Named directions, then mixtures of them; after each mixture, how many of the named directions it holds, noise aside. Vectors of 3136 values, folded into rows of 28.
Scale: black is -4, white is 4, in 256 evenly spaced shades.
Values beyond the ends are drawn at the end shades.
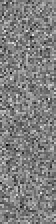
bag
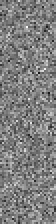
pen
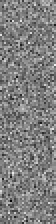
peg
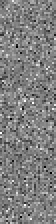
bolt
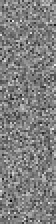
one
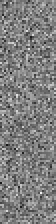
one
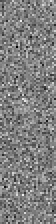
three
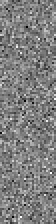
two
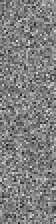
three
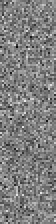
two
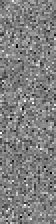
one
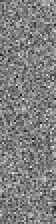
three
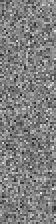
three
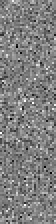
one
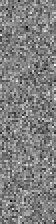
three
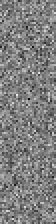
two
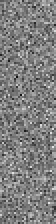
three
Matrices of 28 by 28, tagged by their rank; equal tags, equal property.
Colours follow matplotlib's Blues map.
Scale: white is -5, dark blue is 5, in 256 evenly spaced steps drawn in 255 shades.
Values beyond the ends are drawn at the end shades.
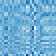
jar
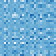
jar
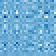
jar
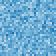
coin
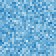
coin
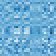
jar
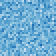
coin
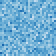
coin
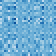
jar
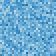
coin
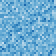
coin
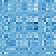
jar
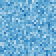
coin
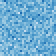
coin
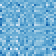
jar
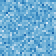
coin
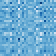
jar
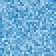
coin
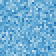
coin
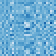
jar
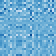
jar
